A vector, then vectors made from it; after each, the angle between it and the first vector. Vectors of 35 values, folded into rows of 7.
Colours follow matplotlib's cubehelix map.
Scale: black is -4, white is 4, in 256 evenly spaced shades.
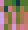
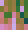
partly aligned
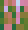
nearly opposite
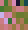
partly aligned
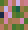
partly opposed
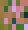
orthogonal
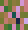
orthogonal
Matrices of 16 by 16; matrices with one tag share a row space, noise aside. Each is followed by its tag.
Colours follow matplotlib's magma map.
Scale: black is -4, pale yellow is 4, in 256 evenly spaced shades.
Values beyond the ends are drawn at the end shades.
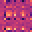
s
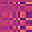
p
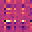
s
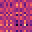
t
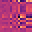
p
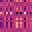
t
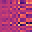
p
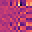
p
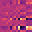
p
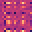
s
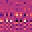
t
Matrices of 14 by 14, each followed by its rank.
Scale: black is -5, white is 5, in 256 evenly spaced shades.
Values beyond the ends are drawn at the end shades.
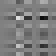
one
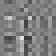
two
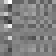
two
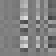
one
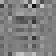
two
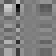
one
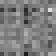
two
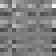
two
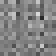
two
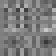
two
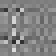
two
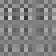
one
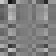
one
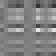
one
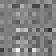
two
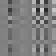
one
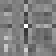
two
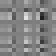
one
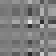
one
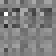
two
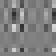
one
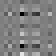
one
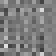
two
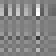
one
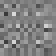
two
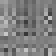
two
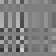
one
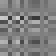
one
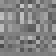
two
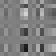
one
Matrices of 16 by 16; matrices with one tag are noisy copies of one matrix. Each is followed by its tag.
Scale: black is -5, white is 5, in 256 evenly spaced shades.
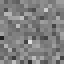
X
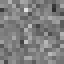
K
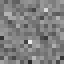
X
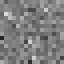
X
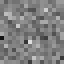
X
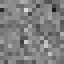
K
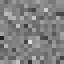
X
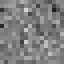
K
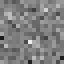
X
